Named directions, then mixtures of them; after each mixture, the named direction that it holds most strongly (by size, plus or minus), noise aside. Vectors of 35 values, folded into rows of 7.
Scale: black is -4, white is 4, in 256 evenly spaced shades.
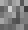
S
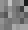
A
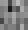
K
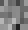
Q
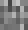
K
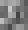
S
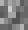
S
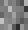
Q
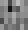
K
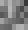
A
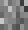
S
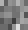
Q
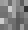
S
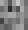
K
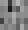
K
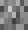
S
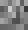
S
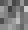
S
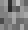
K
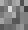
S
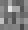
K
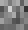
S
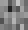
K
